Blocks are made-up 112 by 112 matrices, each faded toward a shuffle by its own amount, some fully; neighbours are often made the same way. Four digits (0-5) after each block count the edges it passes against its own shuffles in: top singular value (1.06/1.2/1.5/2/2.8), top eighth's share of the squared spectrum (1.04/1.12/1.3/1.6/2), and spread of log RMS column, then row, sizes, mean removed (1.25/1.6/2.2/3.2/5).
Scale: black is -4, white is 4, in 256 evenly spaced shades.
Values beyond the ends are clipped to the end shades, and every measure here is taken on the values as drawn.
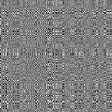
5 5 4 4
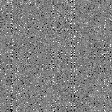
4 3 3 2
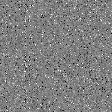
3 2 2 0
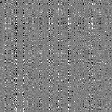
5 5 4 3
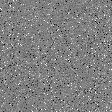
2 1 1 0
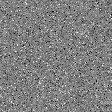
3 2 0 0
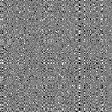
5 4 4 3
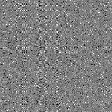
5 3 2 2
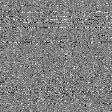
2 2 0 3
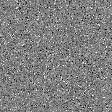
0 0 0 1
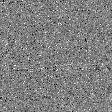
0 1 0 2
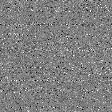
1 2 0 3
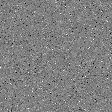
0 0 0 0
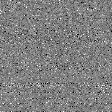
1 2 0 3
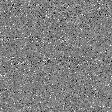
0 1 0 2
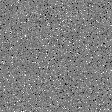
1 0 0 0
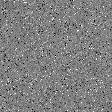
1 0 0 0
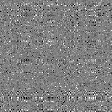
5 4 2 3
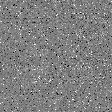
3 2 0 1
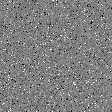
0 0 0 0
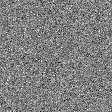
0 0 0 0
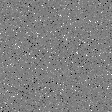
0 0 0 0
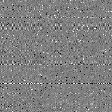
5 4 2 3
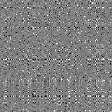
5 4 3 3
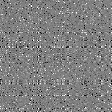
5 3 2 2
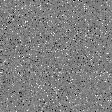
2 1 0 0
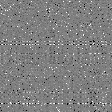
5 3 1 2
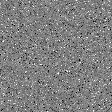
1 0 0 0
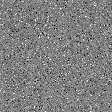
3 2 0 0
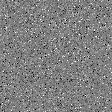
2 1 0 0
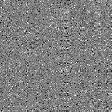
4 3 2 2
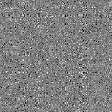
4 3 2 2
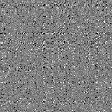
4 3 2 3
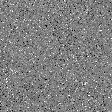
2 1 0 0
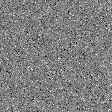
0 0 0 0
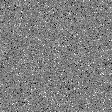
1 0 0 0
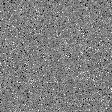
0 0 0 0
